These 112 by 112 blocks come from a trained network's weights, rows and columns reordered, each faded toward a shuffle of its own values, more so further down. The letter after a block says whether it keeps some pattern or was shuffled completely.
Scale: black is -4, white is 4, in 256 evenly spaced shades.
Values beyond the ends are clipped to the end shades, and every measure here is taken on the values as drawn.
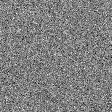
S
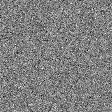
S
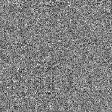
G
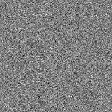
G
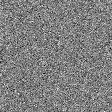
S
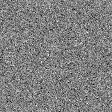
S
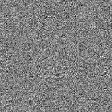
G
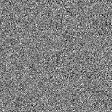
G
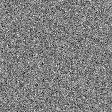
S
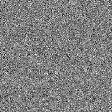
G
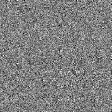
G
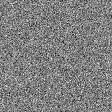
S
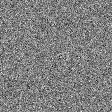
S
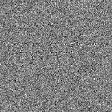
G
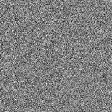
G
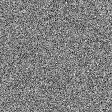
S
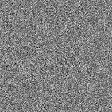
G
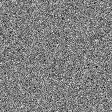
S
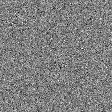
S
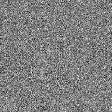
G
